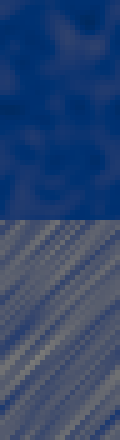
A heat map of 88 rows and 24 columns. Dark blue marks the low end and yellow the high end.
It is made of 2 by 1 panels. Panel 1,1: very low, blotchy, faint in contrast. Panel 2,1: low, slanting up to the right.
